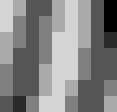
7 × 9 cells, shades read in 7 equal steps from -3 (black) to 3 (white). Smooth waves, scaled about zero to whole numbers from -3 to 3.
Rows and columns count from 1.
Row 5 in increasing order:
-1 -1 -1 -1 0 0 1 2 2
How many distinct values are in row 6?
4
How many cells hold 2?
13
